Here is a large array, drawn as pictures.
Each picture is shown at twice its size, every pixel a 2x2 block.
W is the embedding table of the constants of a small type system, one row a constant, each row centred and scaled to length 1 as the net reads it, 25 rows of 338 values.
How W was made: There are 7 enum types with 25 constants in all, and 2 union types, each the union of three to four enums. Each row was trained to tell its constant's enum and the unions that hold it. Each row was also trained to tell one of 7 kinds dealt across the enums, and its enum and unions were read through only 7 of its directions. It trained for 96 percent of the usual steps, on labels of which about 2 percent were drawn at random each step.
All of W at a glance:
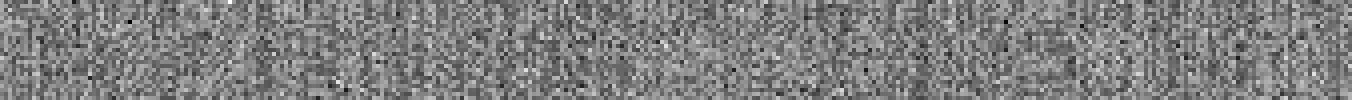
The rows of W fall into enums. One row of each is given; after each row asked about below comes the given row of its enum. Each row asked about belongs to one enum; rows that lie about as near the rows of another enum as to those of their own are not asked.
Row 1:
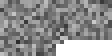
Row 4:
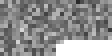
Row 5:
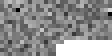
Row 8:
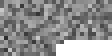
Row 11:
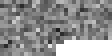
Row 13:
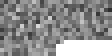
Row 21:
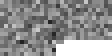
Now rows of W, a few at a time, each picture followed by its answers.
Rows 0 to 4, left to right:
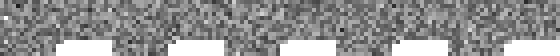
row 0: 4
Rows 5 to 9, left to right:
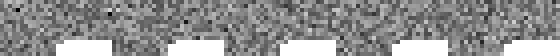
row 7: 1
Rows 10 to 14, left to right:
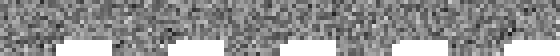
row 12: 5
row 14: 21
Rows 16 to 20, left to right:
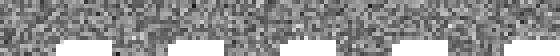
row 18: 11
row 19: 5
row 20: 1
